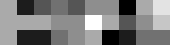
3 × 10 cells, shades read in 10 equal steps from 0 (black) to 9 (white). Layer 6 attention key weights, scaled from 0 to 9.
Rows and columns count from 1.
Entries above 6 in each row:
1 2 0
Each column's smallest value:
6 1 1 4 3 5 0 0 4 4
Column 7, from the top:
5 6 0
